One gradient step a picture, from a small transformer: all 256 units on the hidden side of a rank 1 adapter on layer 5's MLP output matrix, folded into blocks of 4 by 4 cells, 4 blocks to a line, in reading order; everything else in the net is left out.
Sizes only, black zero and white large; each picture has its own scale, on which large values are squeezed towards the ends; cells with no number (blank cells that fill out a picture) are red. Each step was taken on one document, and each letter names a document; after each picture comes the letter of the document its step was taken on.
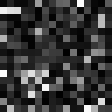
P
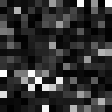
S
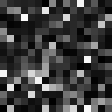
S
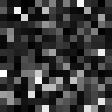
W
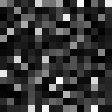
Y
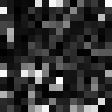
W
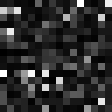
P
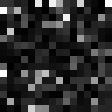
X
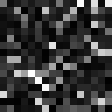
S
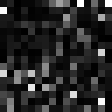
W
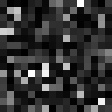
P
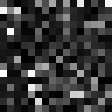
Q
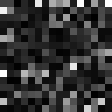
Q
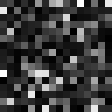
X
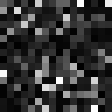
Y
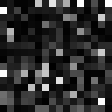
W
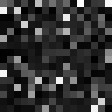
Y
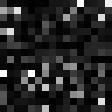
P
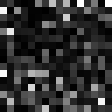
W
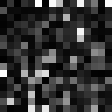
X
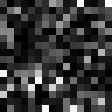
S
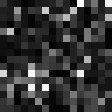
S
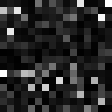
P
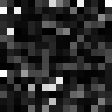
Y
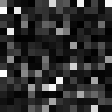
Y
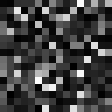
S
